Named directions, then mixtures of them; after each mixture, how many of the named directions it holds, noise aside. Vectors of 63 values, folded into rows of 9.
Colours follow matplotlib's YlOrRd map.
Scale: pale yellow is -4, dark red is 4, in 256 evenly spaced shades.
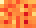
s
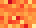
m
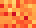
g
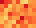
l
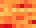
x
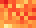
three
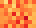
two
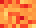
three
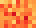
two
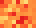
two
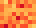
three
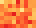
three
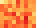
two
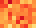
two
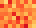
two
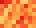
one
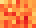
two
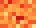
three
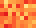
three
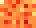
one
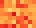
three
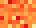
one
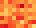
two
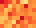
one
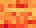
three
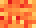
three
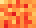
three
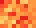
two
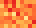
one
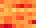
one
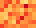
three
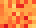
three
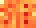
one
